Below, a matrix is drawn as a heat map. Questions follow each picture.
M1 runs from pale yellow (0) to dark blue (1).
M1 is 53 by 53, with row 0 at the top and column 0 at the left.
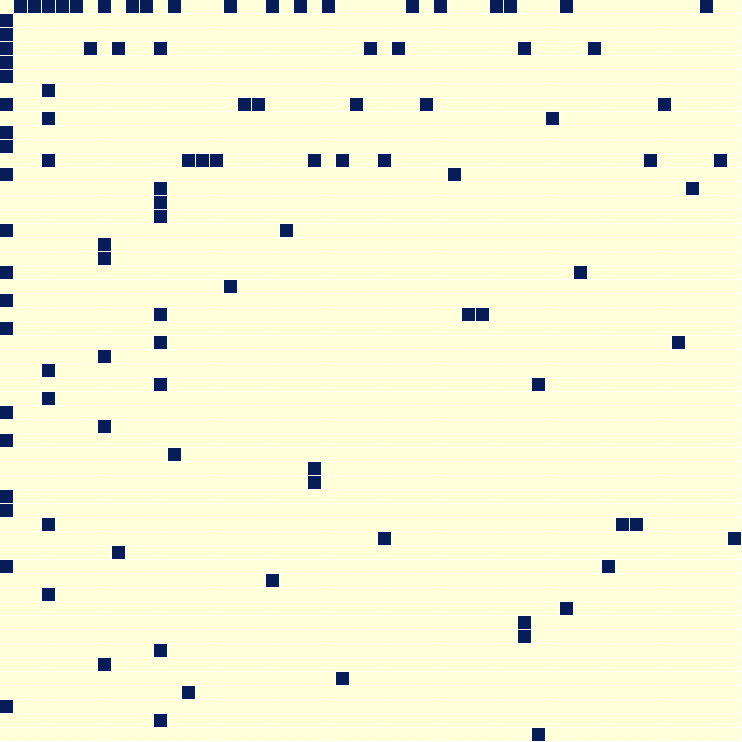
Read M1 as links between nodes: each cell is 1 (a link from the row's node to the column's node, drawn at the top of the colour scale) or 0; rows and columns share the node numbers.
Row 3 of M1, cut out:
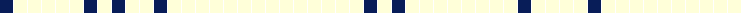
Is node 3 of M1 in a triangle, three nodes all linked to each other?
no
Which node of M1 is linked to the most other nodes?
node 0
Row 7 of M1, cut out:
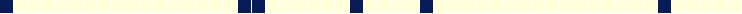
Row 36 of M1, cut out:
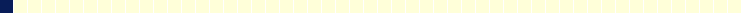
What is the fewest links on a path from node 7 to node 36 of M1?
2
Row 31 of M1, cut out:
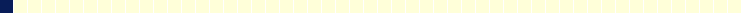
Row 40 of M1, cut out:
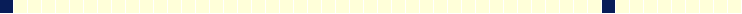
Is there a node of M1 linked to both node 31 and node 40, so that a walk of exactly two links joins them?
yes
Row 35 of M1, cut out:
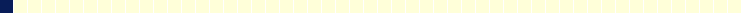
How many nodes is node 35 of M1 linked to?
1
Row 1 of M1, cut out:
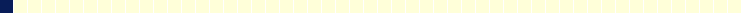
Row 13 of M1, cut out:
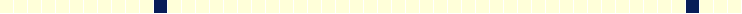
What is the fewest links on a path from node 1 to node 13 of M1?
4
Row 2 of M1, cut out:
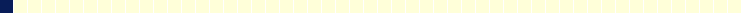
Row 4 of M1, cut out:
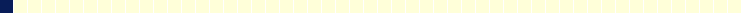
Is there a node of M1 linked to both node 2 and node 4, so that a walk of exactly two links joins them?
yes
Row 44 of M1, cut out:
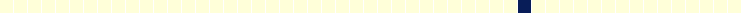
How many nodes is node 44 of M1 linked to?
1
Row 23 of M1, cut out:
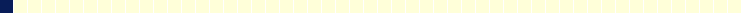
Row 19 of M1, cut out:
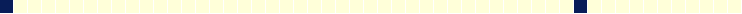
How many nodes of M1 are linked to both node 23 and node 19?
1
